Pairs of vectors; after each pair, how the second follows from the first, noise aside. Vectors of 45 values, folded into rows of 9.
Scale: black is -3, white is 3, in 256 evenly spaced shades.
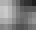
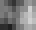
reversed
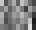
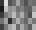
reversed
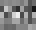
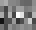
reversed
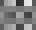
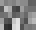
wrapped around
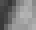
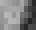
reversed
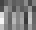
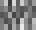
wrapped around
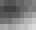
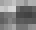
wrapped around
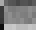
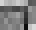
wrapped around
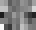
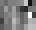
wrapped around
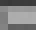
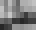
wrapped around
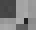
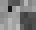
reversed
